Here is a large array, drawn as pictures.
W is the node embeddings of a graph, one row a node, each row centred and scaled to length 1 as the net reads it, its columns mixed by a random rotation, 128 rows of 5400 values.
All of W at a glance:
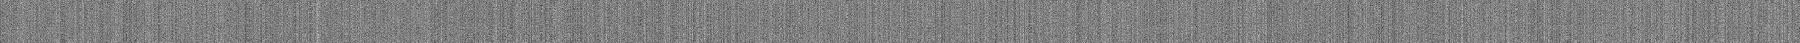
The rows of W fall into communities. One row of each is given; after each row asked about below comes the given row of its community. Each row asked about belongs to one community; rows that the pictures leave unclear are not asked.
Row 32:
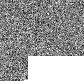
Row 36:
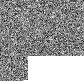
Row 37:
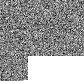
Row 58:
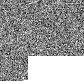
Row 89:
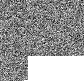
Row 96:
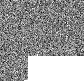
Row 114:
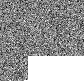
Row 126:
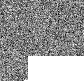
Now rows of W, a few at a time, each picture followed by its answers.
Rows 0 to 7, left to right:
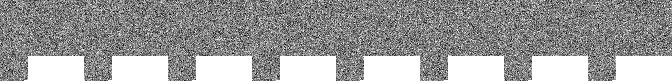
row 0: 32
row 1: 126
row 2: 36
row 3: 32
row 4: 89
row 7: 36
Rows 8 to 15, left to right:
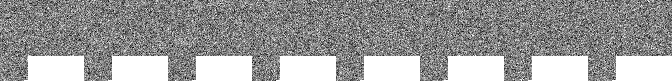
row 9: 58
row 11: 96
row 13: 58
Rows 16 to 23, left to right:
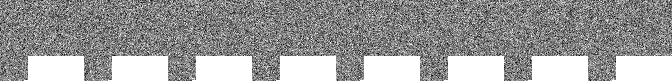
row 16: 114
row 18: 37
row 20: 126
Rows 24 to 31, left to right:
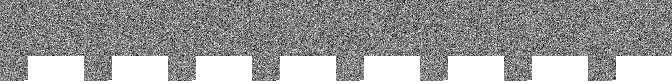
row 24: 89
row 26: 89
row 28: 126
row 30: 36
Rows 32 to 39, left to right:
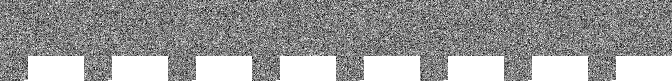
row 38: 114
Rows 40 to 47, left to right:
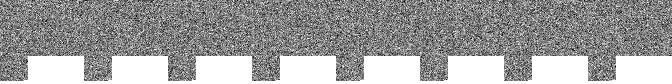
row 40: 37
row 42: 37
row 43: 58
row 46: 32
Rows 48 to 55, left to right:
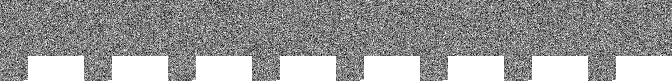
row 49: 58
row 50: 126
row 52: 126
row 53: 58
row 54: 32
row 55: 32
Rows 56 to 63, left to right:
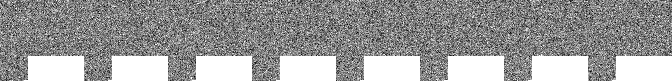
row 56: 36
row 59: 96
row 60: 96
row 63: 126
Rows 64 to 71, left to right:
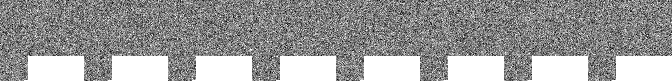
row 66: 32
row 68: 126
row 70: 36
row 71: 114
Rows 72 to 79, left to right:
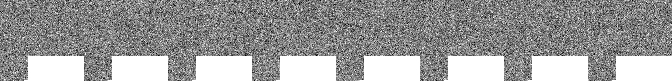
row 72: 96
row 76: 58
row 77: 32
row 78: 89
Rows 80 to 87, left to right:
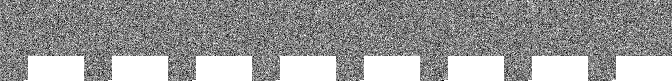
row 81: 114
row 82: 114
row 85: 114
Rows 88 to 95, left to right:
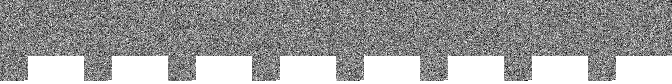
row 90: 37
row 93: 36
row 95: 89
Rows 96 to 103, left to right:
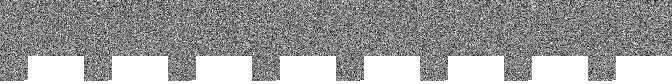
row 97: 96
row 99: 37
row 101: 89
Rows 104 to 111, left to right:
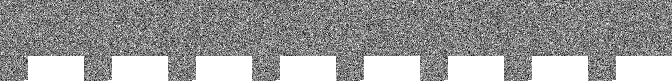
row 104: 36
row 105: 96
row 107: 36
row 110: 89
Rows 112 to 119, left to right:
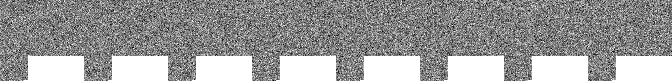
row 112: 36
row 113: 32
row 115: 89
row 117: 89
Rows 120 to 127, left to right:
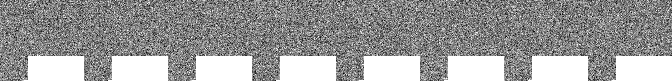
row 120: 58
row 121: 89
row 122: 58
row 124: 37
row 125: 96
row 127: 36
